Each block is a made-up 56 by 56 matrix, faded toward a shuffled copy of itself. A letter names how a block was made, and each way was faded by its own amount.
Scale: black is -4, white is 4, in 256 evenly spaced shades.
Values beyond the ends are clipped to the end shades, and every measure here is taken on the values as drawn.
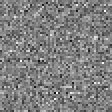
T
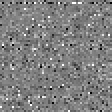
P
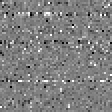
P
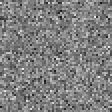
T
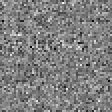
T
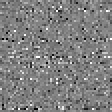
P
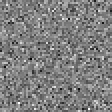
T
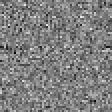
T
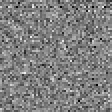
T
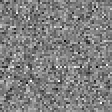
T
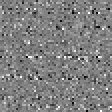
P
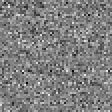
T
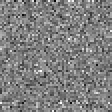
T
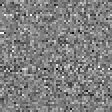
T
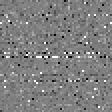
P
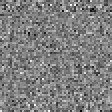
T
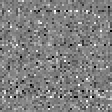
P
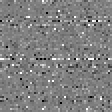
P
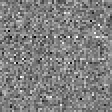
T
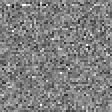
T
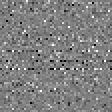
P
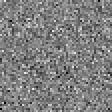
T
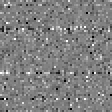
P
